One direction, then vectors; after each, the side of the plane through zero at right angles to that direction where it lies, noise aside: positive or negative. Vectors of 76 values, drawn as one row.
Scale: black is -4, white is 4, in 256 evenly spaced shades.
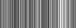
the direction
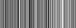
positive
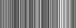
positive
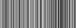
negative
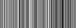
negative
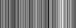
positive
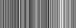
positive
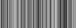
negative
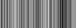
negative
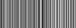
positive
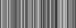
positive
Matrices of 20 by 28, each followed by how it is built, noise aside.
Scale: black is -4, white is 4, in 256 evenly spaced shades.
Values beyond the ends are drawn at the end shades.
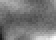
smooth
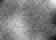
smooth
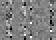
uneven columns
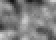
smooth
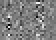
uneven columns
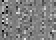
uneven columns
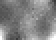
smooth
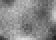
smooth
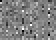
uneven columns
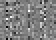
uneven columns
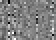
uneven columns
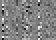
uneven columns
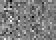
uneven columns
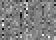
uneven columns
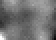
smooth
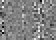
uneven columns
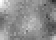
smooth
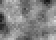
smooth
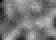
smooth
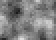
smooth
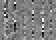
uneven columns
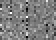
uneven columns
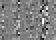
uneven columns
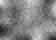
smooth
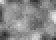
smooth
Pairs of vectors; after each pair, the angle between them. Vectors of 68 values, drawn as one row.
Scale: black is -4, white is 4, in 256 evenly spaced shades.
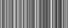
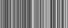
partly opposed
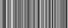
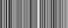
partly opposed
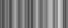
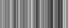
nearly opposite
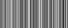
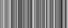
orthogonal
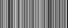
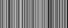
nearly parallel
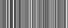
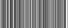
nearly parallel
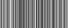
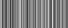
partly opposed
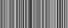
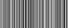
partly aligned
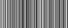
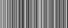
nearly parallel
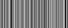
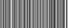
nearly opposite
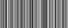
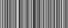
partly opposed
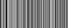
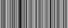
partly opposed
